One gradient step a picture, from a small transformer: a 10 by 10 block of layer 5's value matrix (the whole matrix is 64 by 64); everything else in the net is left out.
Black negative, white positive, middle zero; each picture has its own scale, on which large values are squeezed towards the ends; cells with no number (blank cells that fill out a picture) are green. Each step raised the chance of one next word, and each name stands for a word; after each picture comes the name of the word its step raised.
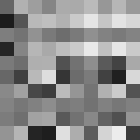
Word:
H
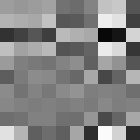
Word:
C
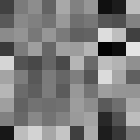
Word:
H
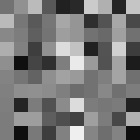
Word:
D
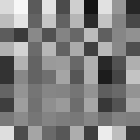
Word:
H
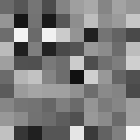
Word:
C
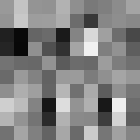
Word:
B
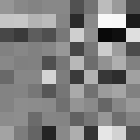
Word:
C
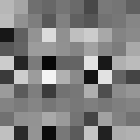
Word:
C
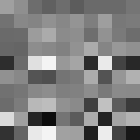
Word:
D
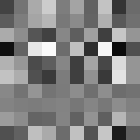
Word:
H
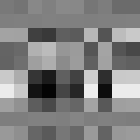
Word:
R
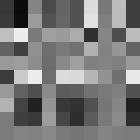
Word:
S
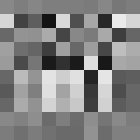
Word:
C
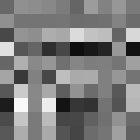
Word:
S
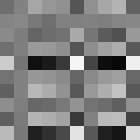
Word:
D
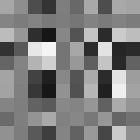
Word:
R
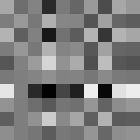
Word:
R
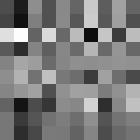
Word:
S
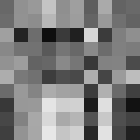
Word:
B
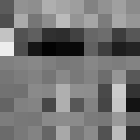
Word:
B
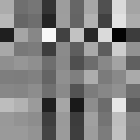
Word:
S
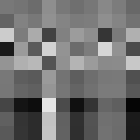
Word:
S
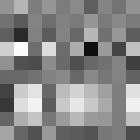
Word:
C
